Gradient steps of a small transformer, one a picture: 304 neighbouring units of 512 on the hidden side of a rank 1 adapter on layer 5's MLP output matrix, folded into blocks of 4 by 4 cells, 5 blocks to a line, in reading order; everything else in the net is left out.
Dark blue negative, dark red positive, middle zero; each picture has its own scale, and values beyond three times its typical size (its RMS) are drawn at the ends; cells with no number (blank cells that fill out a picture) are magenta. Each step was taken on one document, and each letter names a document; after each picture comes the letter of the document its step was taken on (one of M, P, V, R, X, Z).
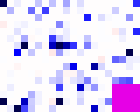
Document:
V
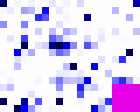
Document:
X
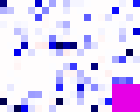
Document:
V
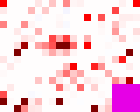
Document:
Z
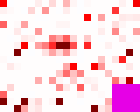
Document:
Z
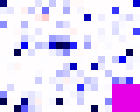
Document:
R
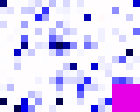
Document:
X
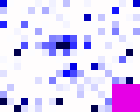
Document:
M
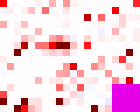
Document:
Z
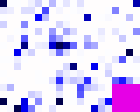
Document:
X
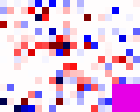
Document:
X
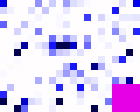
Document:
M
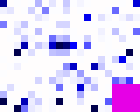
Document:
R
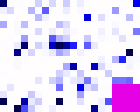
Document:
R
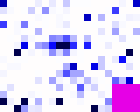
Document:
M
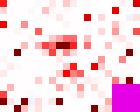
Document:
M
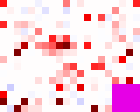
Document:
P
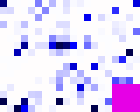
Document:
M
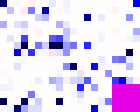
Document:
X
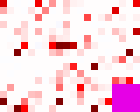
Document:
V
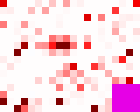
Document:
Z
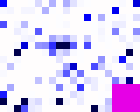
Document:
P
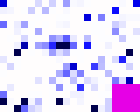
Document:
M
